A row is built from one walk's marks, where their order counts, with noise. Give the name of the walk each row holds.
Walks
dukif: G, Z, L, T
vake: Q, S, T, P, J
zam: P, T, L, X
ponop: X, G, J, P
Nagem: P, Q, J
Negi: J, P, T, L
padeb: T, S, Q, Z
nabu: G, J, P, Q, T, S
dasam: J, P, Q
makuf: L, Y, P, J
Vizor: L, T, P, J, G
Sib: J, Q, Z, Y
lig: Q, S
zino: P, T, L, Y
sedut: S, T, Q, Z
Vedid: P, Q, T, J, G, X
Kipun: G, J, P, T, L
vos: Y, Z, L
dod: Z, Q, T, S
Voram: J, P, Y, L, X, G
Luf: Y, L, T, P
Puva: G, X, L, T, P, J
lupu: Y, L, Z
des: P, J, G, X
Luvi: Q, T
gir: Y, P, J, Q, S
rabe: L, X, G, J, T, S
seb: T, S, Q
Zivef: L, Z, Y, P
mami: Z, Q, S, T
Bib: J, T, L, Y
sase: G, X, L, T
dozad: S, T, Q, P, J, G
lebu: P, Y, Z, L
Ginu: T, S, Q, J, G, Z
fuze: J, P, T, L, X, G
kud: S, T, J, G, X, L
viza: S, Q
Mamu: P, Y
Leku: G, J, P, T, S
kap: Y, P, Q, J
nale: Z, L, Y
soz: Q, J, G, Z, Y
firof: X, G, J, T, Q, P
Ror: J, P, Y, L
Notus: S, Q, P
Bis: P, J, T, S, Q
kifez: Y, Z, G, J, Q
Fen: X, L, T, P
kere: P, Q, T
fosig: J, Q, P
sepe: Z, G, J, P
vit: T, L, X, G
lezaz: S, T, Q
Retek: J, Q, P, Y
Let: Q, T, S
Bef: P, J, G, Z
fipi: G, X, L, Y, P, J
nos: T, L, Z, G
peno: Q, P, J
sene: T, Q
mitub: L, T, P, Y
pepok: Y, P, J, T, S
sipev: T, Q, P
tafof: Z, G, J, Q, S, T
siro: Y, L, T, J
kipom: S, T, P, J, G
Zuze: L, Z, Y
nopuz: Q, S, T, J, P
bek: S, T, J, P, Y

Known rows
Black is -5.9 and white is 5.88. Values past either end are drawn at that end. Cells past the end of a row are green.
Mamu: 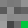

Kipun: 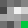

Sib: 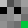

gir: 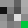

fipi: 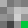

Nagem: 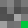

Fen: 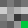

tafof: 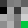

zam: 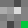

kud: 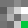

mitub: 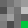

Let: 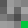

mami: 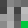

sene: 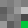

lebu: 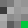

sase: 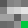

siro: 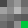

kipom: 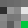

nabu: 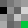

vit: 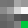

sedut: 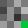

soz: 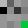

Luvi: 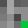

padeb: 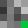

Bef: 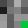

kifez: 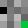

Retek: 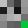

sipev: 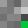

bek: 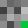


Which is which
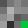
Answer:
zino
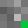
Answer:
makuf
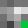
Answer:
Puva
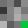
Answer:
Vedid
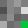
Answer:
seb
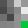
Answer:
rabe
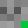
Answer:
lig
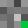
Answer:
kap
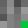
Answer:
vake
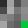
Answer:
kere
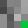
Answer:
pepok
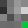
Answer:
Vizor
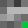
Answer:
Negi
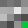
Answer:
Luf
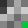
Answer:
dukif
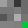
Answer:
peno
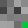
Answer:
dod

